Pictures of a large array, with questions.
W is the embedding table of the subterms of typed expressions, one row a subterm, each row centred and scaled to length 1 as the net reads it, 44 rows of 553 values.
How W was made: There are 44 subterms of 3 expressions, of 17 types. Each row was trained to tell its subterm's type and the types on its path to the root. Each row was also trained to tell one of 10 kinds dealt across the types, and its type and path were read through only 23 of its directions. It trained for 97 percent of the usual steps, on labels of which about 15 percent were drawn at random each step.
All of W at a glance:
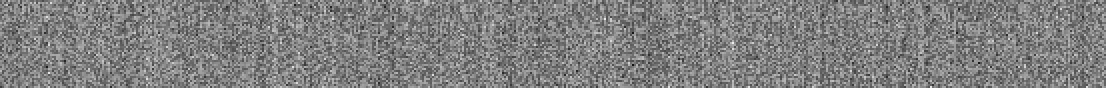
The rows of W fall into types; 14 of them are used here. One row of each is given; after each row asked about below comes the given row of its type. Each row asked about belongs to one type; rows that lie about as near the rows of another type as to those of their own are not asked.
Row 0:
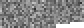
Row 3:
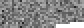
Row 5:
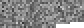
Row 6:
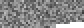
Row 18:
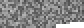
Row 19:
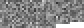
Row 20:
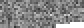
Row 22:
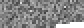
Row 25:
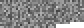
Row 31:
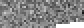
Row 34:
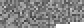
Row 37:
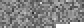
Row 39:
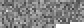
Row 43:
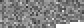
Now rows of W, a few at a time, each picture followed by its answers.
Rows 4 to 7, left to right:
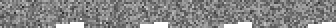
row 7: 18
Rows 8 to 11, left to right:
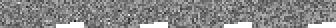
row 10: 18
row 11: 34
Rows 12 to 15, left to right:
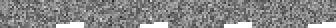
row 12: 18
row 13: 34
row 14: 22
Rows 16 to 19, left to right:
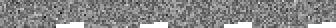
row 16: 22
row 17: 3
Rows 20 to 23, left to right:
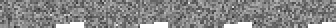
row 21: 0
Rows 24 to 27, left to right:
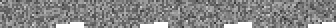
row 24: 20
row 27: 0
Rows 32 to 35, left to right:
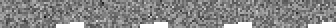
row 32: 22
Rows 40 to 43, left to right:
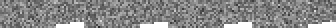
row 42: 0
